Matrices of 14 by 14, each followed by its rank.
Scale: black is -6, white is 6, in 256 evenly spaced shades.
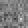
three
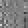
two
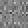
three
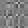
two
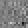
three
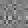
two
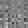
three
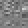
three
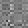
two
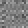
three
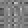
two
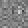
three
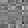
two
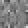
three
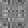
two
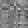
three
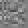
three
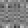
two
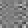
two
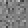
three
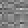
two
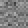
two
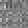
three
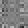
two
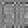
two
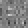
three
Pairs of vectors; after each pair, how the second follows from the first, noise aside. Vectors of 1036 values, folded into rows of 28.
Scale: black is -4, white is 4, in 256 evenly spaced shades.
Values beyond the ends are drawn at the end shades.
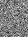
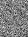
shuffled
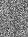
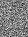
shuffled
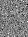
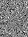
shuffled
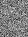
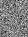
shuffled
